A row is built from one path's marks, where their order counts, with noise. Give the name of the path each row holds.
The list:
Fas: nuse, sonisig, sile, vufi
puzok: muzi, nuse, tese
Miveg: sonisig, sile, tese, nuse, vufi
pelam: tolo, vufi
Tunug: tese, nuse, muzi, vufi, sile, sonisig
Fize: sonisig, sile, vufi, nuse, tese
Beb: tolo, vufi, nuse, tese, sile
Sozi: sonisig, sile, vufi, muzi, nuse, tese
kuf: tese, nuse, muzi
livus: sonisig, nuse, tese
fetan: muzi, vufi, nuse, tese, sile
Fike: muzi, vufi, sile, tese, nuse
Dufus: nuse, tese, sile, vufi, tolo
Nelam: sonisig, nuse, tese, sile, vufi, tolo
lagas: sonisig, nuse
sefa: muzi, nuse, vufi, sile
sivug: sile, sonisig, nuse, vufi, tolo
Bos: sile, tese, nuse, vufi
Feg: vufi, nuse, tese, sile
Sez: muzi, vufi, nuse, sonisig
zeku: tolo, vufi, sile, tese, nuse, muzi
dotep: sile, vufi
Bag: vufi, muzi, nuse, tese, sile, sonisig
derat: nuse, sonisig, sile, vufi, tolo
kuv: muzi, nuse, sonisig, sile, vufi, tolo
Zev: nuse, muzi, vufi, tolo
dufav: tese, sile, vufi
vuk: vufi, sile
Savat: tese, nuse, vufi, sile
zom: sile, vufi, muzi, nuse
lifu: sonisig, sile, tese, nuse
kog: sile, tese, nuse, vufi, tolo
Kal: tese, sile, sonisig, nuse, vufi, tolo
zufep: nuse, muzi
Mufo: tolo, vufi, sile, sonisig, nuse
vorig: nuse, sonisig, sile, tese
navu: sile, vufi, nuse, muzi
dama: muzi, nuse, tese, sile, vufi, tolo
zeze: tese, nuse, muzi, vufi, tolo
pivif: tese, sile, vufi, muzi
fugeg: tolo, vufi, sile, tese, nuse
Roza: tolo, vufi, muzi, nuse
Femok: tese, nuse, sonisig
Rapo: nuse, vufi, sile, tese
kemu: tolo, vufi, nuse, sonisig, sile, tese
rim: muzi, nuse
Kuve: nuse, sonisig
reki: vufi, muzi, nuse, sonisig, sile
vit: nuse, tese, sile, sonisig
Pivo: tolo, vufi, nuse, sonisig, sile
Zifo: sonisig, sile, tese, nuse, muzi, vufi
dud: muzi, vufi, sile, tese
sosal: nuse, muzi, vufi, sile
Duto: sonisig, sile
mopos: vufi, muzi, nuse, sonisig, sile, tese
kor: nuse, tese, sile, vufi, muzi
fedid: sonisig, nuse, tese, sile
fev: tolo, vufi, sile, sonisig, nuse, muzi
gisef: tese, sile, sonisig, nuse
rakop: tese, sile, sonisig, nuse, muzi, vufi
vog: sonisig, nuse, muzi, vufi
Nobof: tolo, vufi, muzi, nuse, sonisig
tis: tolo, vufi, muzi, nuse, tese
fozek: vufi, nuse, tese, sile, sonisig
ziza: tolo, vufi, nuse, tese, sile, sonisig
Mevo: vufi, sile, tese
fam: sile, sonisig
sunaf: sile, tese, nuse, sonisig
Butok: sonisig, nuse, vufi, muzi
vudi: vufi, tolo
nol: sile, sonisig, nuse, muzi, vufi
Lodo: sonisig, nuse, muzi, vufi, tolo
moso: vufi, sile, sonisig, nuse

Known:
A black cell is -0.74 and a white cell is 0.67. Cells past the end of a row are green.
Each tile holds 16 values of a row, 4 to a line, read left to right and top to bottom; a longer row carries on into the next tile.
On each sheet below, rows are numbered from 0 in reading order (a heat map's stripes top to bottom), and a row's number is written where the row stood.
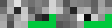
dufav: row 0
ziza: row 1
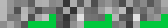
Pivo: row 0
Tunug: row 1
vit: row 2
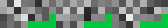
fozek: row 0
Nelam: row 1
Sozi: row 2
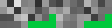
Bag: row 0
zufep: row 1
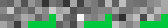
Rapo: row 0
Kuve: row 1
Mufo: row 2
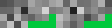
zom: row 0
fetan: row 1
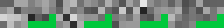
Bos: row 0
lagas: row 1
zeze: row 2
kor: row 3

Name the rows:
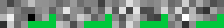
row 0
kog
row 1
vorig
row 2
rakop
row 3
livus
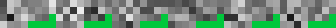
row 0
gisef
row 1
Zifo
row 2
Fize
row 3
navu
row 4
moso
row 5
lifu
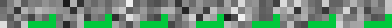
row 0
Fike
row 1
Sez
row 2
Mevo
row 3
Nobof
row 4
mopos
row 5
Feg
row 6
Fas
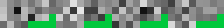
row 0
Beb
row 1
Miveg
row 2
Lodo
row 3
rim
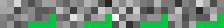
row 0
vuk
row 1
tis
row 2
fedid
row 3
Zev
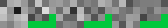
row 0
pelam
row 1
Savat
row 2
fev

